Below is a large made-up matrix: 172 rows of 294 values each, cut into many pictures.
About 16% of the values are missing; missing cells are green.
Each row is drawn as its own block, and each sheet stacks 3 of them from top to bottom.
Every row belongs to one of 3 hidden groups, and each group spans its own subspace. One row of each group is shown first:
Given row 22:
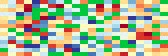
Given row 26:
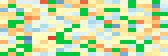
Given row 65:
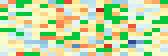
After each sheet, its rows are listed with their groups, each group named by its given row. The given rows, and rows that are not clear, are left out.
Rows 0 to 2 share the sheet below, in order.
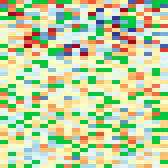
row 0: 65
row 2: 65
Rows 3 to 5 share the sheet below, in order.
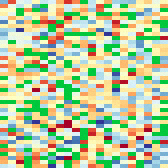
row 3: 65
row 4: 65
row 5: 22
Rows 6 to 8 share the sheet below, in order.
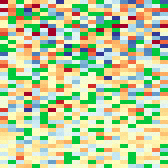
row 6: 65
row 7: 26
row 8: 22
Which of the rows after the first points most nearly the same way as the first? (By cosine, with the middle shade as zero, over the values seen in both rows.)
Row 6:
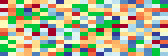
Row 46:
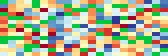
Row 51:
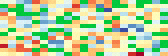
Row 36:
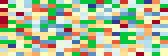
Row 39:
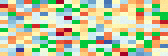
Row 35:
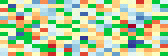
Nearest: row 46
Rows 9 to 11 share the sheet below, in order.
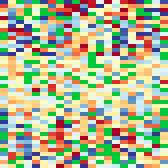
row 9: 22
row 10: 65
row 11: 65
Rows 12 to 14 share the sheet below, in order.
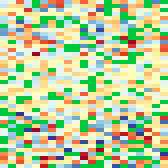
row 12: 65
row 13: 22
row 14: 22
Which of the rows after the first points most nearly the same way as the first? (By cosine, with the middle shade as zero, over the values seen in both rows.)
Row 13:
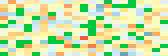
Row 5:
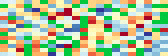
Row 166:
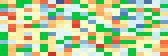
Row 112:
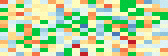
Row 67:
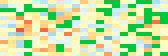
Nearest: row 5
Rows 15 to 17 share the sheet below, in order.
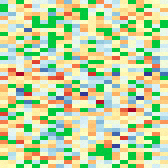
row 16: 22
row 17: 65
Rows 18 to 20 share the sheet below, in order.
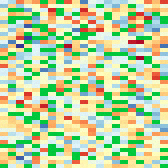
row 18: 22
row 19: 22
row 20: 22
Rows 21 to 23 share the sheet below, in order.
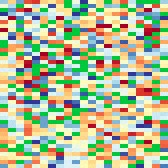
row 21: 26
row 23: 26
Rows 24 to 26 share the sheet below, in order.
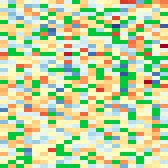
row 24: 65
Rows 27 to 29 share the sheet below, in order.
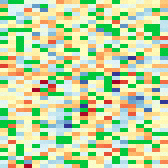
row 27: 65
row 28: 65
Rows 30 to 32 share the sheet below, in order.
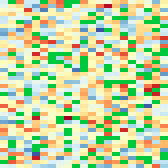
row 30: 65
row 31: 26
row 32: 26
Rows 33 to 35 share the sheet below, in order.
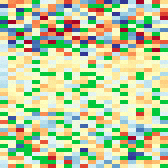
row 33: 22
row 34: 65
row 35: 22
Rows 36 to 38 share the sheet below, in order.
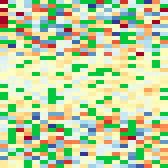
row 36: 65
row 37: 26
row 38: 22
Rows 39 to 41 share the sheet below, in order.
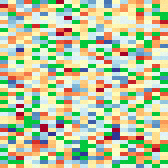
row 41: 22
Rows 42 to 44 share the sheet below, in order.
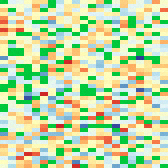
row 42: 65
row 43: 22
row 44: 22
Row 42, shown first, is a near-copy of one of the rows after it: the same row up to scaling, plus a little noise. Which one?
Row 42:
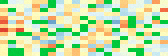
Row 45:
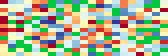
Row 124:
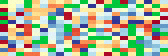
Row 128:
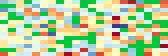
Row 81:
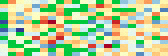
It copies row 45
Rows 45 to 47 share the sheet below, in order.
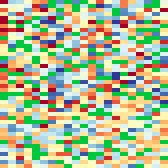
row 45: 65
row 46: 65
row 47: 22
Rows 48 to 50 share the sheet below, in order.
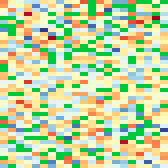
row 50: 26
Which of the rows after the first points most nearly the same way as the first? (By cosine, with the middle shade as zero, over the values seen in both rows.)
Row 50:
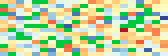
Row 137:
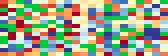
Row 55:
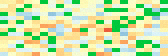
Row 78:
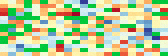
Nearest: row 55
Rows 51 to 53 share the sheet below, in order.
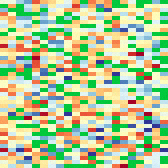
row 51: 22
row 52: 22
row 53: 22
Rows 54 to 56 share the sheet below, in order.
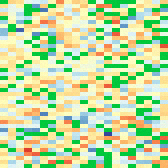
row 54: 65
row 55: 26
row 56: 26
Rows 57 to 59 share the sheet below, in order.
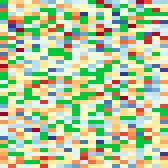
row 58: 26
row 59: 22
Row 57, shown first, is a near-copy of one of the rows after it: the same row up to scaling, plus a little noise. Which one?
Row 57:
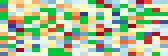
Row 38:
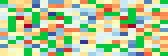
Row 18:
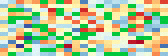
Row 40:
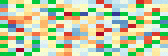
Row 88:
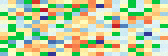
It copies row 40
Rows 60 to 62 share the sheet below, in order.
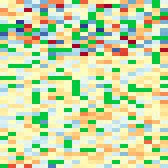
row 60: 65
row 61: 65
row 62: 26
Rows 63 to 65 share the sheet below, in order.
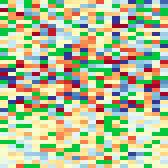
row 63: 65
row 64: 22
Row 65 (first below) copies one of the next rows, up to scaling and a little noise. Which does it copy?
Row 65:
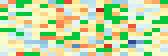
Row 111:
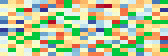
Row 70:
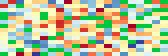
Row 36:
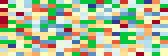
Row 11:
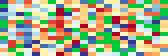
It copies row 70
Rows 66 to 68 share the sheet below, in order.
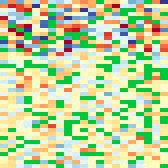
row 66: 22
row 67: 22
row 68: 22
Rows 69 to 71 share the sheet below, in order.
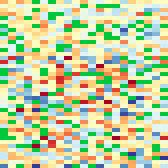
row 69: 26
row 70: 65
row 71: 65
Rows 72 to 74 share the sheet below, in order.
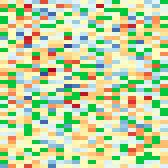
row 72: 22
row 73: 22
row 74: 26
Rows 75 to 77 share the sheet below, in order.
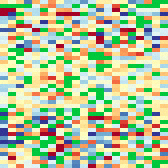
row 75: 26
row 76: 65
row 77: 65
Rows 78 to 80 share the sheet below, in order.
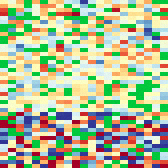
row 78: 26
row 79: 22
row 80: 26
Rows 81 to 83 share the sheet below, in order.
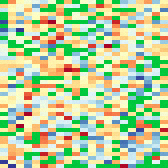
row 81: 65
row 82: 26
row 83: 26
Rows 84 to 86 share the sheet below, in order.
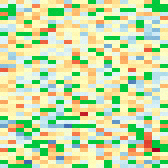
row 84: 26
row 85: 22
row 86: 26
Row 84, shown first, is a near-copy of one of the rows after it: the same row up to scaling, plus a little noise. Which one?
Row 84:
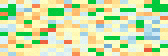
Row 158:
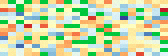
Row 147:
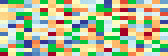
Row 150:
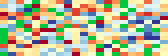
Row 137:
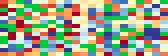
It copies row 150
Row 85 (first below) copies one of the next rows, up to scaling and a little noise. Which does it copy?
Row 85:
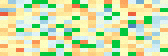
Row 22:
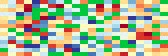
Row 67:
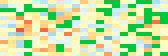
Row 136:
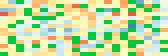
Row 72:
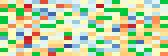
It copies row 136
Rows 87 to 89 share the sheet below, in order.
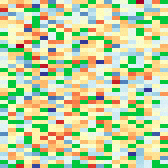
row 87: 22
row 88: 22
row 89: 65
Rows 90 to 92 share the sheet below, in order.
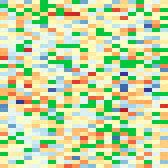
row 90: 26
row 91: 26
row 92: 65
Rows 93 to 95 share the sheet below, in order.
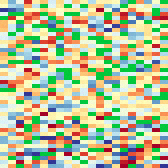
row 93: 26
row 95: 26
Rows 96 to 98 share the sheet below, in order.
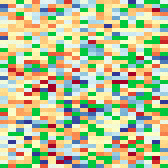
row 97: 65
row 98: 22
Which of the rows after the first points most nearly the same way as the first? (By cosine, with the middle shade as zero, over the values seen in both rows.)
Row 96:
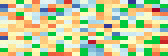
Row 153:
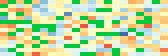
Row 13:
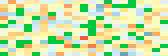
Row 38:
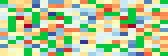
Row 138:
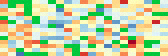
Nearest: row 38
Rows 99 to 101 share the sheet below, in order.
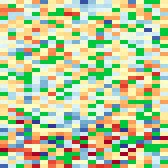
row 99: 26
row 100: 26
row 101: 26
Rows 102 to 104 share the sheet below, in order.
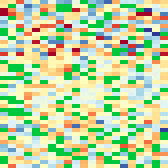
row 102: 26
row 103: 26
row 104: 26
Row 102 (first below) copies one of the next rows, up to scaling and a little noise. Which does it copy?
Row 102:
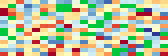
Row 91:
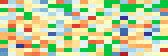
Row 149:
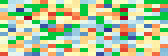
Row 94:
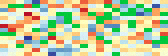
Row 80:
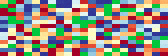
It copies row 80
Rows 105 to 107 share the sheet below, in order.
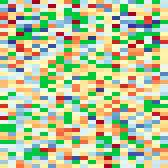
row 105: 22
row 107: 65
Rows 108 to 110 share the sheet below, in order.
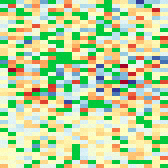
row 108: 22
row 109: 65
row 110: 65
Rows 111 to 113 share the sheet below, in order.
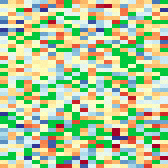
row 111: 65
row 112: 65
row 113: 65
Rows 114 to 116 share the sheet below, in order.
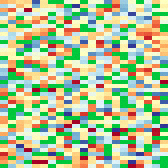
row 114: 22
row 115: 65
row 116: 22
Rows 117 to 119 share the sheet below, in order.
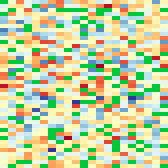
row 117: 65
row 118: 65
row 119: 26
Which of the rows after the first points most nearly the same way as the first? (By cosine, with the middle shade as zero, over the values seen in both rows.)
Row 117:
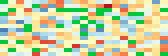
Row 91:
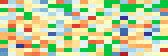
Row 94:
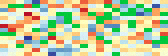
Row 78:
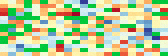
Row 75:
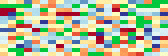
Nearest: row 91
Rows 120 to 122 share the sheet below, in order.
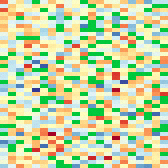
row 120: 65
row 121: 65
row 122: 65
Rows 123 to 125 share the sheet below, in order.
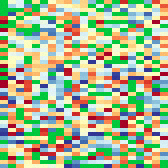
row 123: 65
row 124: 65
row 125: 65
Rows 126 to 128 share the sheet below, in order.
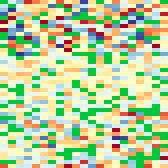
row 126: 26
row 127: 22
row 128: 65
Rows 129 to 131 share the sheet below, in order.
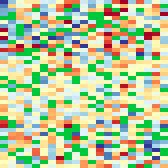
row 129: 26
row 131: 26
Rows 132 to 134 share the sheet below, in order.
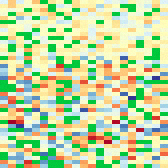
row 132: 22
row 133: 65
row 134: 26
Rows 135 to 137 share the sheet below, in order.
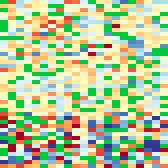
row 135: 65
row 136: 22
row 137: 26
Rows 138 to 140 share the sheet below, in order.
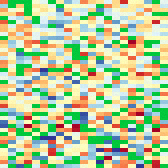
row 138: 65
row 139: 22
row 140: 26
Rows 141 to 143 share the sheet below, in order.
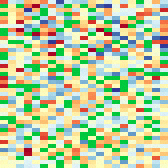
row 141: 65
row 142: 65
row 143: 26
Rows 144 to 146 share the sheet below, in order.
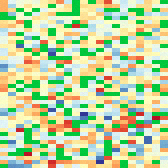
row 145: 26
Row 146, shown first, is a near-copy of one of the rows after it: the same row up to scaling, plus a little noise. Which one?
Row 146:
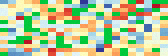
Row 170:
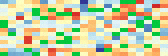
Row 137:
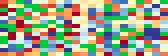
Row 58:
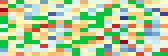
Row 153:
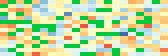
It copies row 170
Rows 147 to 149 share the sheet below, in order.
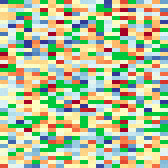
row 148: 65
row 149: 26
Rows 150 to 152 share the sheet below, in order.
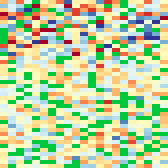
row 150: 26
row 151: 65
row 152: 65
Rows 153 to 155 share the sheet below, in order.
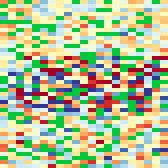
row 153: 26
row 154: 22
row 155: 65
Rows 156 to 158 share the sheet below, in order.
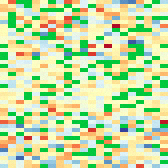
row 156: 65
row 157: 26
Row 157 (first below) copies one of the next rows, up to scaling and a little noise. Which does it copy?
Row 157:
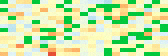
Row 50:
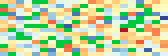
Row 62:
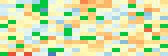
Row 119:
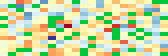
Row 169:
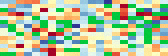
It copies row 169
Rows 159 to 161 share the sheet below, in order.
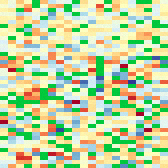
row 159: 22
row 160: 65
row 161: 22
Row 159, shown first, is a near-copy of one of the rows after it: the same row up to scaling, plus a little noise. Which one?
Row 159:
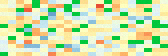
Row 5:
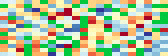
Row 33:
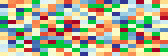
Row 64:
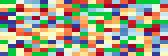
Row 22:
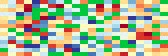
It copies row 22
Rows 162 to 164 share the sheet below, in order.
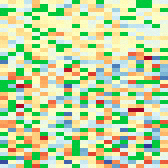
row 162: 22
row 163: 22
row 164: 26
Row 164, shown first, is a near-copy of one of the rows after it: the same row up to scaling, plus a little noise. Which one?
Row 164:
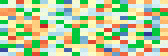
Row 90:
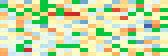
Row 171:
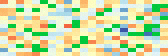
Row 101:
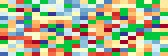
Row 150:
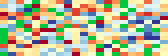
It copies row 171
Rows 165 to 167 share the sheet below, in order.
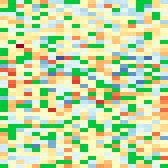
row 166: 22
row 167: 65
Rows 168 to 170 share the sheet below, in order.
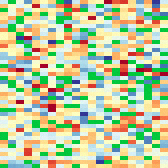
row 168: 22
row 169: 26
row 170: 26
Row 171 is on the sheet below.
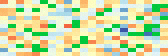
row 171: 26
